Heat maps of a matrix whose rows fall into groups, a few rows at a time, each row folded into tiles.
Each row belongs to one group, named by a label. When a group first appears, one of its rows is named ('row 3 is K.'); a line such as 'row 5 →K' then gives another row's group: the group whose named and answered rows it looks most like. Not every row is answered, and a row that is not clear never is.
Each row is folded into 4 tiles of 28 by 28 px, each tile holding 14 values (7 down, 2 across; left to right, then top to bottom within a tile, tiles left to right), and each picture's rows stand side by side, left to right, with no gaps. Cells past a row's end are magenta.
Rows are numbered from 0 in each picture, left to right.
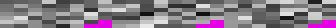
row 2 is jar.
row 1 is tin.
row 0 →jar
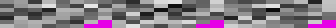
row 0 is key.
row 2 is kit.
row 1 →kit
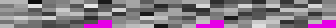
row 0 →key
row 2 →tin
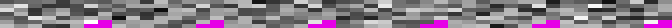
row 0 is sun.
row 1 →key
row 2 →key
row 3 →tin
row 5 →kit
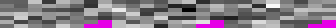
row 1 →kit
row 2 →tin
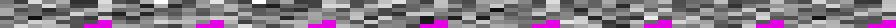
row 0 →tin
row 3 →kit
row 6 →jar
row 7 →tin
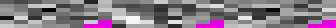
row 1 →jar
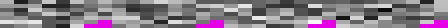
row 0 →jar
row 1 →jar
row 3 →kit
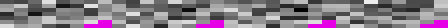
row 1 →kit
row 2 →kit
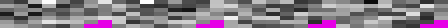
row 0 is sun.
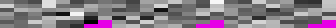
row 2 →tin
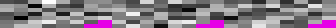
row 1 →kit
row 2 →tin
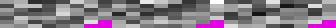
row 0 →key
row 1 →sun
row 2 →sun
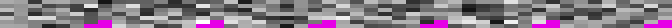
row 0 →key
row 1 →sun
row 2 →jar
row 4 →jar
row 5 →key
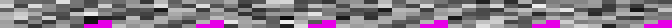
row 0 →kit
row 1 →key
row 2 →jar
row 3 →key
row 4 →tin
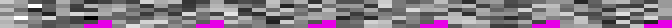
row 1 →tin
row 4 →jar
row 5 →jar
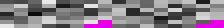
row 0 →sun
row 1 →jar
